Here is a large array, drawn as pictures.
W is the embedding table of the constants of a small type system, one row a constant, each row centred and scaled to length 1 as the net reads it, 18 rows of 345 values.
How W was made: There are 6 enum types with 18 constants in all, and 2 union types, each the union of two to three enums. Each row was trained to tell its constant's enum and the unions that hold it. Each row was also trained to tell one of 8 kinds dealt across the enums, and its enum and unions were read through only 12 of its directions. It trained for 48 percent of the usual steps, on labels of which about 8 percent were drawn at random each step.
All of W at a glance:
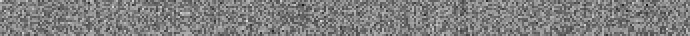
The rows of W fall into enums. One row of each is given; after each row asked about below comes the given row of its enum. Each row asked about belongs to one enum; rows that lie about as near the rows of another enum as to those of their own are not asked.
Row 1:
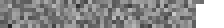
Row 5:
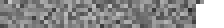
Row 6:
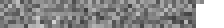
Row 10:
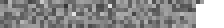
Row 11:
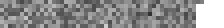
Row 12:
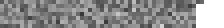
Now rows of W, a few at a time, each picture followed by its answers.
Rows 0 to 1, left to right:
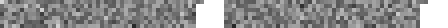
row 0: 11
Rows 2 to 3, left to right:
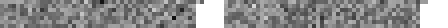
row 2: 12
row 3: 6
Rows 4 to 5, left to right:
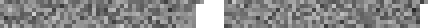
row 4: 10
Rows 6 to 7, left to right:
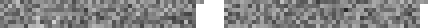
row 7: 6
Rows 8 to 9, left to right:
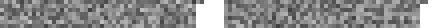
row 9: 10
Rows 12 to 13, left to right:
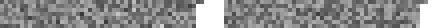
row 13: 10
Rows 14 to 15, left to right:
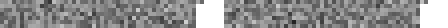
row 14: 1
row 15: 1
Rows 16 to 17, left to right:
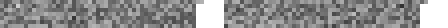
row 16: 6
